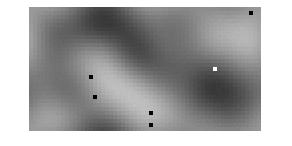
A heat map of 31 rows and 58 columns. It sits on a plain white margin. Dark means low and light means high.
Average level on the scale: 50%. Roughest part: bottom middle. Mirror symmetry: none. Lone odd cells: 6, 1 higher and 5 lower than their neighbours.
